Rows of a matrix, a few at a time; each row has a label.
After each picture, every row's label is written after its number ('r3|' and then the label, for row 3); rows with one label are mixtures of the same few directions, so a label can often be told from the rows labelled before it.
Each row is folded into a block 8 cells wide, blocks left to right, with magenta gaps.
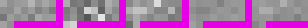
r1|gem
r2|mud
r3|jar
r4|jar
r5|jar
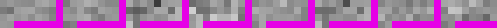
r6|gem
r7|mud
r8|jar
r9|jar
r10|jar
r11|jar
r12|gem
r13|jar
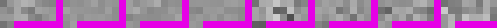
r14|mud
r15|jar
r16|gem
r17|gem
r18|mud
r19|mud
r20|gem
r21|jar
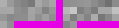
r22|mud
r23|gem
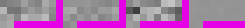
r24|jar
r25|gem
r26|gem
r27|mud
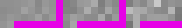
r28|mud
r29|mud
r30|jar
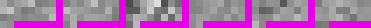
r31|gem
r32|jar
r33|mud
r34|mud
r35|jar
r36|mud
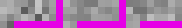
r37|mud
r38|mud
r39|jar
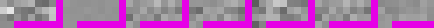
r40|gem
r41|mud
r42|gem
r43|gem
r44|mud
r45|gem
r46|jar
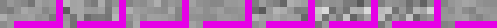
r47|gem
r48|jar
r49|jar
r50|mud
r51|gem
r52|gem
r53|gem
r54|mud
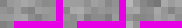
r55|mud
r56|jar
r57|mud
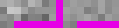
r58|jar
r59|mud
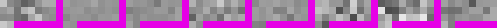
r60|mud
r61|gem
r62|jar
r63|gem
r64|mud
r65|mud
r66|jar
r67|jar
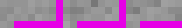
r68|gem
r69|jar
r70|gem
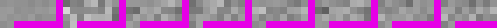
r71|gem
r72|jar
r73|gem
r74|mud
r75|gem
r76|gem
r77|gem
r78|gem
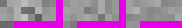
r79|mud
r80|mud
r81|gem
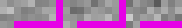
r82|gem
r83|jar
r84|gem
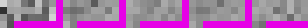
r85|jar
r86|jar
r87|mud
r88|jar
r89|mud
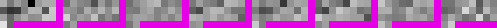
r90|jar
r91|gem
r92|mud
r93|gem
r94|jar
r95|gem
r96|mud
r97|mud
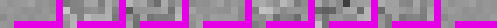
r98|gem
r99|jar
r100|jar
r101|jar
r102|jar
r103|jar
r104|jar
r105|gem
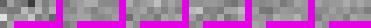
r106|gem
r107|mud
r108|gem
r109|gem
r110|jar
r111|gem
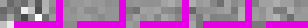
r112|mud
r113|mud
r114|gem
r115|jar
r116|mud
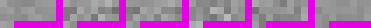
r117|mud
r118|gem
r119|gem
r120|mud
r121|jar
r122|jar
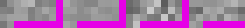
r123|mud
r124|mud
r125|mud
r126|gem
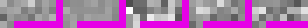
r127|gem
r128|jar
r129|jar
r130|jar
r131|gem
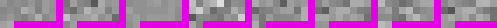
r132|mud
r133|gem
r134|jar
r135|gem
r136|jar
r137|gem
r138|mud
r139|gem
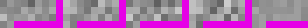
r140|gem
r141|mud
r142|gem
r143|mud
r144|jar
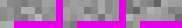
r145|mud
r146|mud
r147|gem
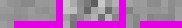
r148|mud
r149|mud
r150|jar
